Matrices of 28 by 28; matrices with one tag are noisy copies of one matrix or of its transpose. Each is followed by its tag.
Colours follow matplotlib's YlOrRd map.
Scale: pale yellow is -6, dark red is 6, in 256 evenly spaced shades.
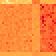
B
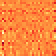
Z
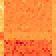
B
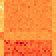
B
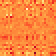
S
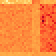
B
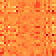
S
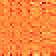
Z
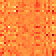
S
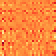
Z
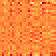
Z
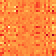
S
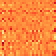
Z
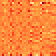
Z
